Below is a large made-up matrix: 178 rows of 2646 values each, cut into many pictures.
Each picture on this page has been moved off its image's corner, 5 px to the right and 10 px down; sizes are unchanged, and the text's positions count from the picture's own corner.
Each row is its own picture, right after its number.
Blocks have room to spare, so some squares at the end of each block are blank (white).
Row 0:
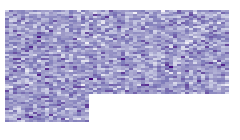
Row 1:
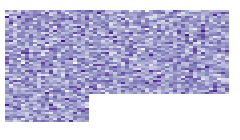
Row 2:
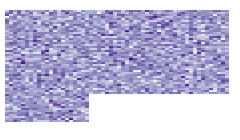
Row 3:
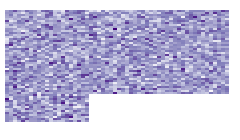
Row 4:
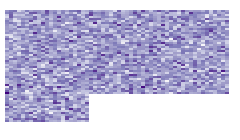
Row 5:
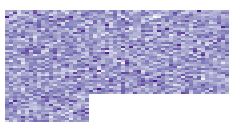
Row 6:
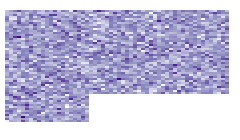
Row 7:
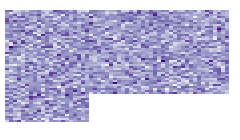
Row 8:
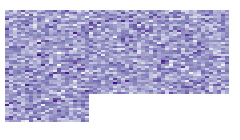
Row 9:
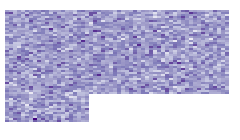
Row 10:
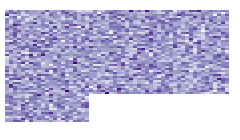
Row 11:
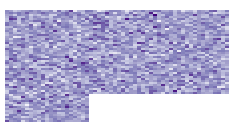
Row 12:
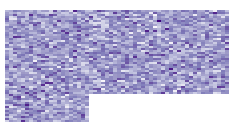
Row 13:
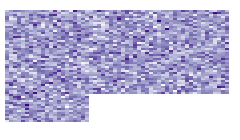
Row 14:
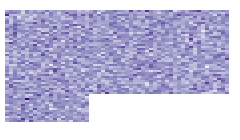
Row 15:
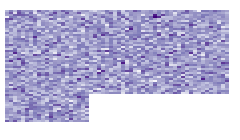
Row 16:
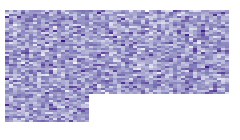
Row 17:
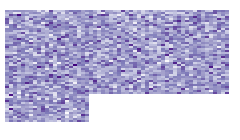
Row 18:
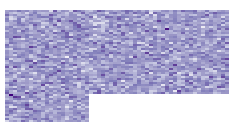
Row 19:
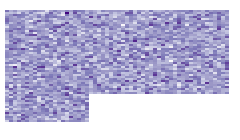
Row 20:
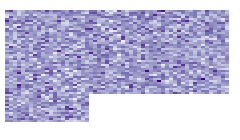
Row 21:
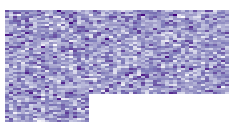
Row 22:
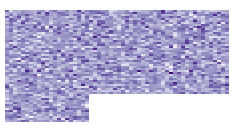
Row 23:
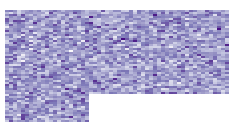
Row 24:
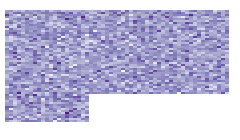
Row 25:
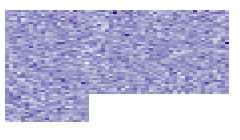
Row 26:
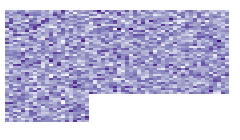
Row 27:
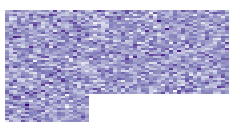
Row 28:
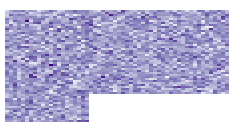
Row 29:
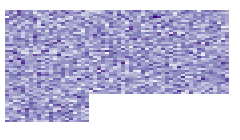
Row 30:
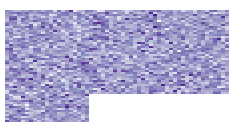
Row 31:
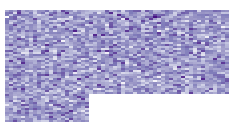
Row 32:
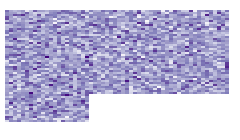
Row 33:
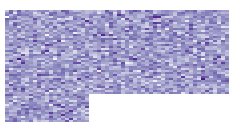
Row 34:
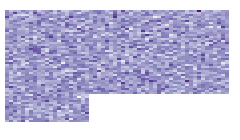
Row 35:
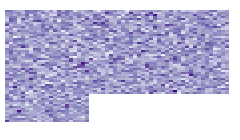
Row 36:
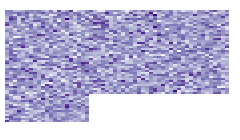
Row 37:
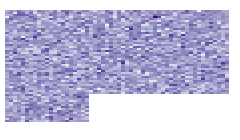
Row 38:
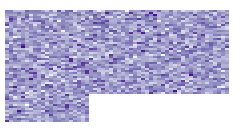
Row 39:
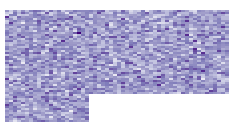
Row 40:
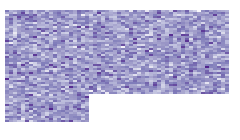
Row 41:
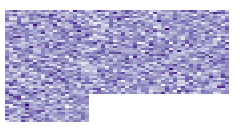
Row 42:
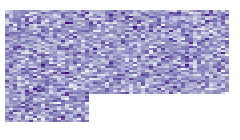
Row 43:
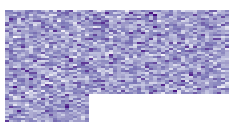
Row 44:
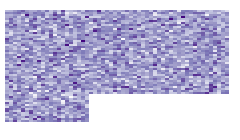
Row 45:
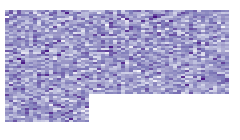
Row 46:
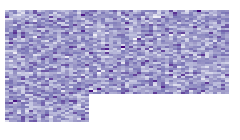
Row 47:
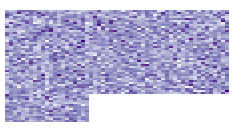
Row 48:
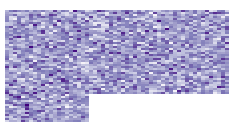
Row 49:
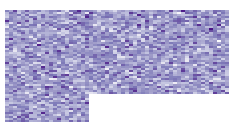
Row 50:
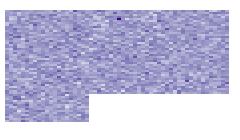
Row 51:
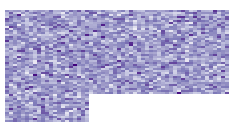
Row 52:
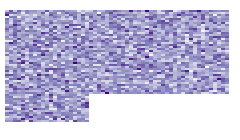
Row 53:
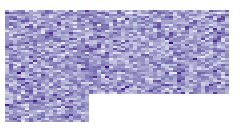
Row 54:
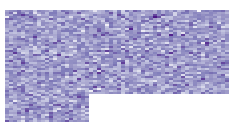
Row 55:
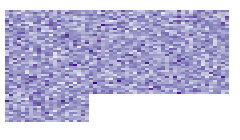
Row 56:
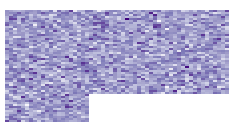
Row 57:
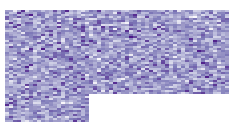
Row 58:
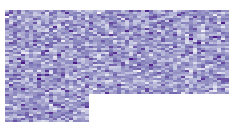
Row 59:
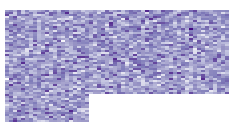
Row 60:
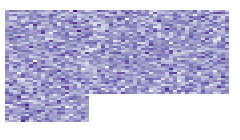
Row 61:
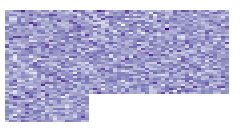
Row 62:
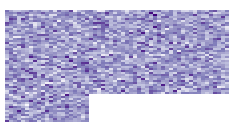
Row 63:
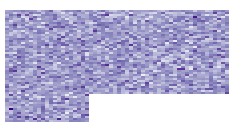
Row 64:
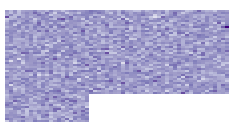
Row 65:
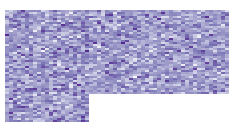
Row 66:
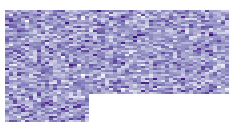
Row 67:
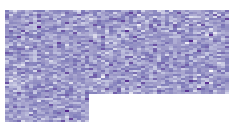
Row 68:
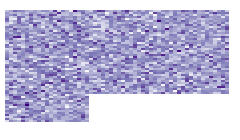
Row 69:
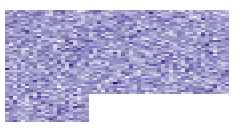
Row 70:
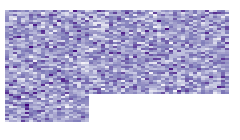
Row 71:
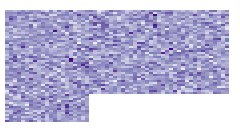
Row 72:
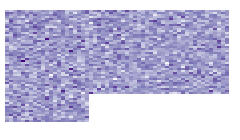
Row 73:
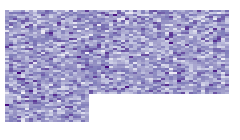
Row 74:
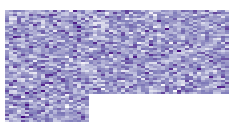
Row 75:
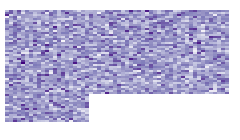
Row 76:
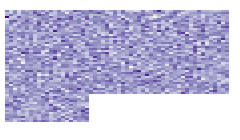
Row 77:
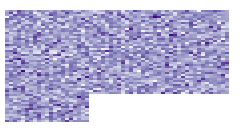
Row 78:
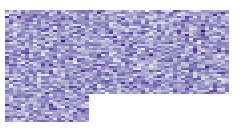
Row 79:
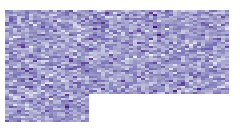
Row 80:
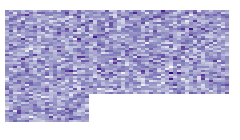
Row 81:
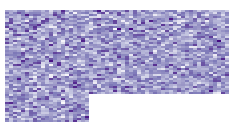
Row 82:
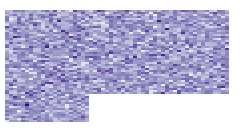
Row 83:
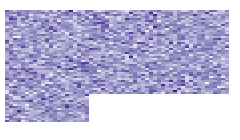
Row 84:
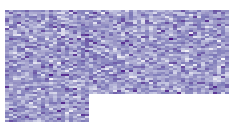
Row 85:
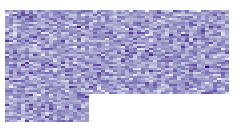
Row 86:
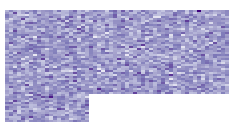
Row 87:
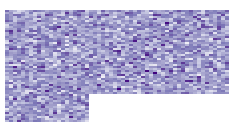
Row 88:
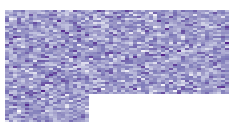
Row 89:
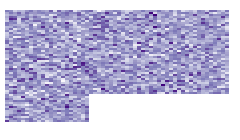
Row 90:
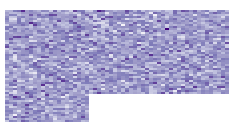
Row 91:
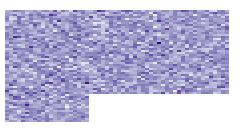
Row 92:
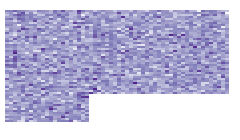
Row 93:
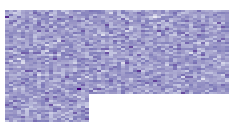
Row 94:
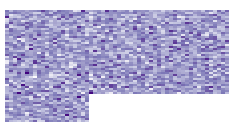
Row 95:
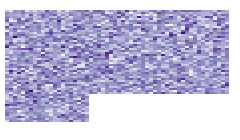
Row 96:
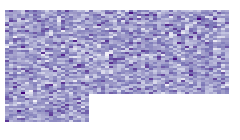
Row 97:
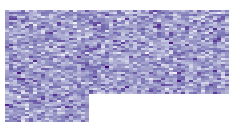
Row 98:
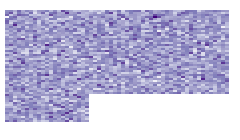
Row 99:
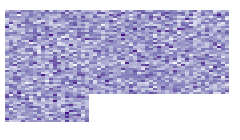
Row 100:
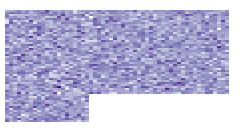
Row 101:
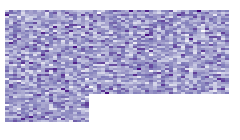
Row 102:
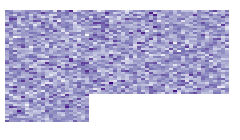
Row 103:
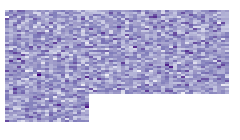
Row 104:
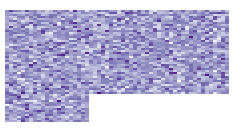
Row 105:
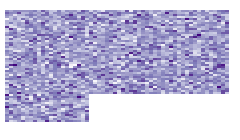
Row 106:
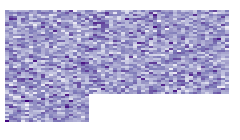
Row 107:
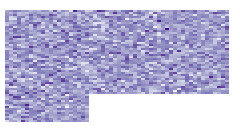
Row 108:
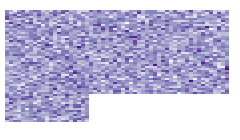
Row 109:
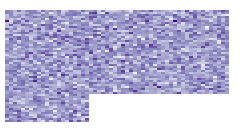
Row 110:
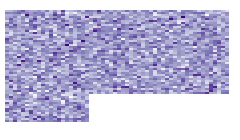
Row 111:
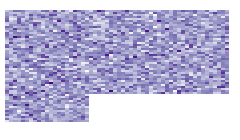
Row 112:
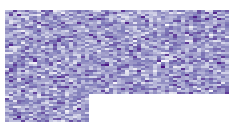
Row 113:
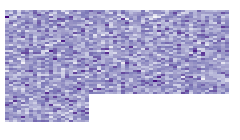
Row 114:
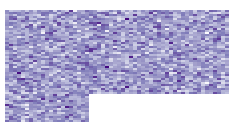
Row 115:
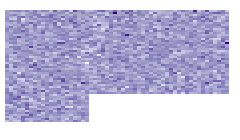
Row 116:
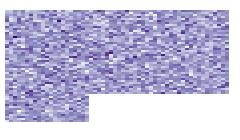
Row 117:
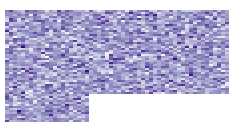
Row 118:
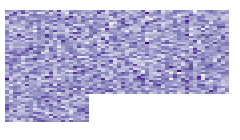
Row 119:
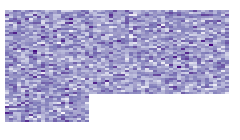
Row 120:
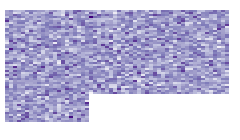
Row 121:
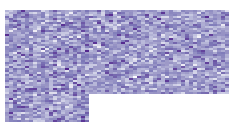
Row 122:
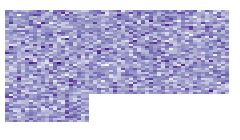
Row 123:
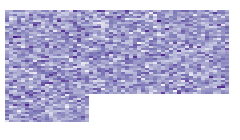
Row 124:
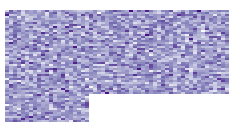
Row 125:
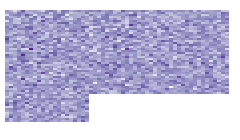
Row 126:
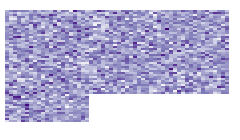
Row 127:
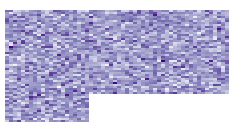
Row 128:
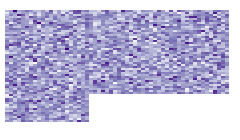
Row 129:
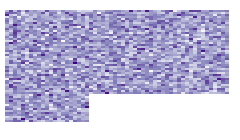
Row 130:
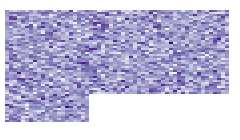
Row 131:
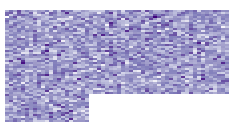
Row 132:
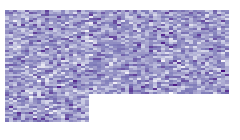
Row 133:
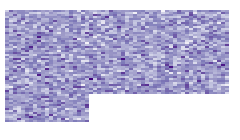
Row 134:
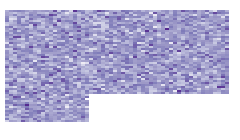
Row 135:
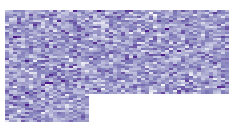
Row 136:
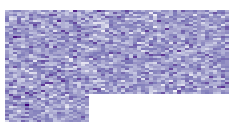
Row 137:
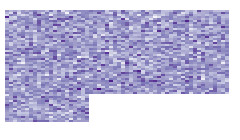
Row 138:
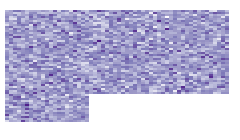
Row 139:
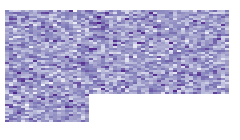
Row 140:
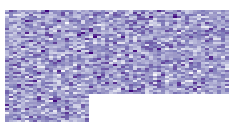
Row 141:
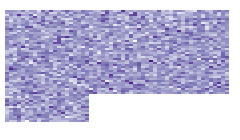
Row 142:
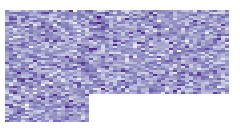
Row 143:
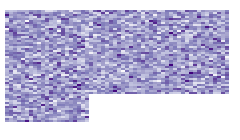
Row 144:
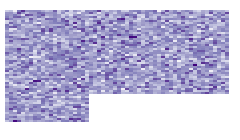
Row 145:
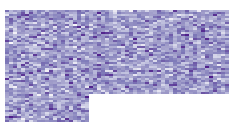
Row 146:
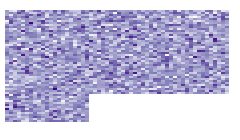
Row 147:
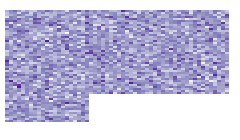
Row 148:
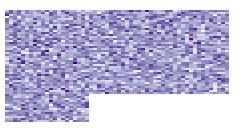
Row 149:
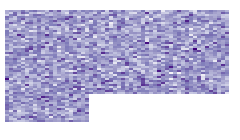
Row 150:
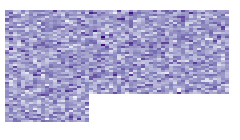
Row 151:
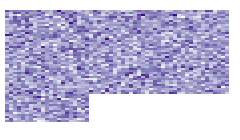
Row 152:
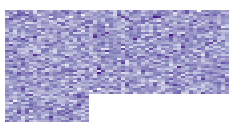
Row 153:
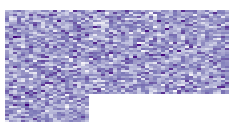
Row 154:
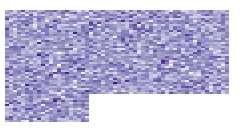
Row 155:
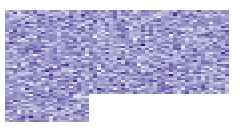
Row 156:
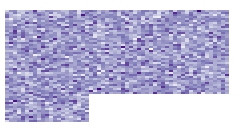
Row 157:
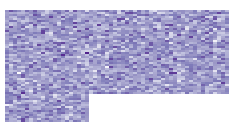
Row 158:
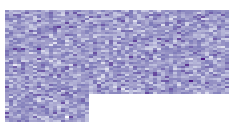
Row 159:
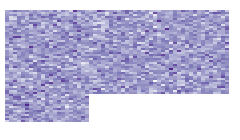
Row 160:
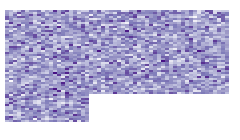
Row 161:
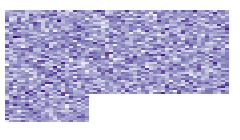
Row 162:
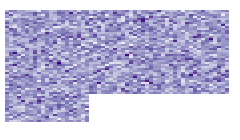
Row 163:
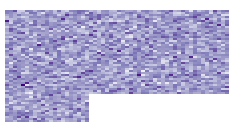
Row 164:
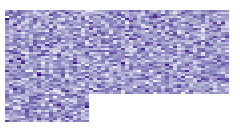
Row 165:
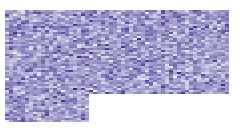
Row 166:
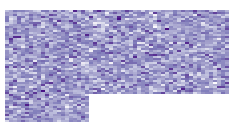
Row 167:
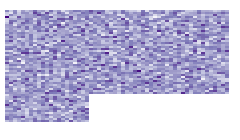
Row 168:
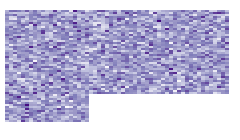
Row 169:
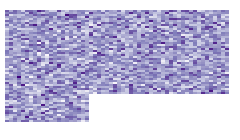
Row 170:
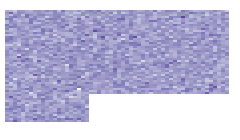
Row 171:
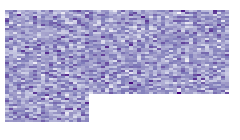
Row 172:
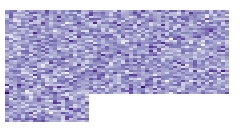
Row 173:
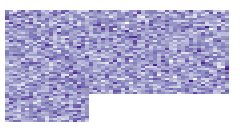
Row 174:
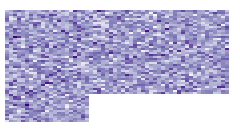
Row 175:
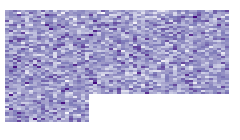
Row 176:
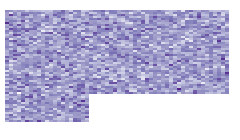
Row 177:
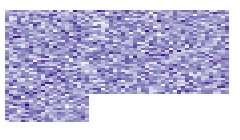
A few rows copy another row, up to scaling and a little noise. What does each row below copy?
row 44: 110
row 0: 133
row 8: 154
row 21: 151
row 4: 172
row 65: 121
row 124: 101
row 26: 81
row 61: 90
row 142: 139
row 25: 115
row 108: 173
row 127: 7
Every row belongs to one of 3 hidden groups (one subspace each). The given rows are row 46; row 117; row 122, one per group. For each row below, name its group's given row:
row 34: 46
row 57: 122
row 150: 122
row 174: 117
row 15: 46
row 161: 117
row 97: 117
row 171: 122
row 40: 46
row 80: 46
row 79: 117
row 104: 117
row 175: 122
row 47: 122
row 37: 46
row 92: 46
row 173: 122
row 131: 46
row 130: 117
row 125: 122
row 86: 46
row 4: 122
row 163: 122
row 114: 117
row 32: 122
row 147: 122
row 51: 122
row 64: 46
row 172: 122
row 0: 46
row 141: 122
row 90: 117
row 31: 46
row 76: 46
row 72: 122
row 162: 122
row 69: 122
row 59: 46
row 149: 46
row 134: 117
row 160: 122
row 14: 46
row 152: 46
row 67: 122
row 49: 122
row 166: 117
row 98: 46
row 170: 122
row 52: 46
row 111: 117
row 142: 117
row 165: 46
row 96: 117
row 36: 117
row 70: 117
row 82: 117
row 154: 122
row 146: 122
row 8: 122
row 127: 122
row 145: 46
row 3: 122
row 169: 122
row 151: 122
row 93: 46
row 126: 117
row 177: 117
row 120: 122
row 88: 117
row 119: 122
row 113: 46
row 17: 122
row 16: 46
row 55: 122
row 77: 46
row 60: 117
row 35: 117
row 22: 46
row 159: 117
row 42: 122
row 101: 46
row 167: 46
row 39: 46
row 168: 117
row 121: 122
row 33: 46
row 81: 122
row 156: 46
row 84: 122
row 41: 117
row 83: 117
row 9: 122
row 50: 117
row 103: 46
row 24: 122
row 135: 117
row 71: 117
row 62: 117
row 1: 46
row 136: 117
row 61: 117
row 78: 46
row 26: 122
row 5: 46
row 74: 117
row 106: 117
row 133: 46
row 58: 46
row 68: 117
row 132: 122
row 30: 117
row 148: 46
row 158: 122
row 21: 122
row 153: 117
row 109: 122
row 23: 122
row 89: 117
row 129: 46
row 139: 117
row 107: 117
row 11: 117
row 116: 117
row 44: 122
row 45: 46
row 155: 46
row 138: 117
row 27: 117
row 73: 117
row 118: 46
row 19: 122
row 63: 122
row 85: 46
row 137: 46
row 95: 117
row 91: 117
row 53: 117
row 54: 46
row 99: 122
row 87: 122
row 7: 122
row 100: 122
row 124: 46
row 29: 46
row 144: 122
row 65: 122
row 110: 122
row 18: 117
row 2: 46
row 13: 117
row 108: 122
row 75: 46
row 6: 117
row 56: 117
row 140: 122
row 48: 117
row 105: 122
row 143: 122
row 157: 117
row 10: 46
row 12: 117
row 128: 122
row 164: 46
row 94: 122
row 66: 122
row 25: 117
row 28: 122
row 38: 117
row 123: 117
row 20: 122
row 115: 117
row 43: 117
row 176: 122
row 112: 122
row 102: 117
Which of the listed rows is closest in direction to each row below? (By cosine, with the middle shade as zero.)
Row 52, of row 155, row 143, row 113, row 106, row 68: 155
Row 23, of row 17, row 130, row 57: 17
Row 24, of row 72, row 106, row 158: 72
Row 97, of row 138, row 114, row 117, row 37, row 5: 114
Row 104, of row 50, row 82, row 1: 50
